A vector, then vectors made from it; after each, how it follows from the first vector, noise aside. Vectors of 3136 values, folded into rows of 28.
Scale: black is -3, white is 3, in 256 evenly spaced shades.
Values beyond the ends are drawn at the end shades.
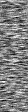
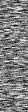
wrapped around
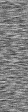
shrunk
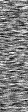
wrapped around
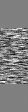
partly zeroed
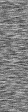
shrunk
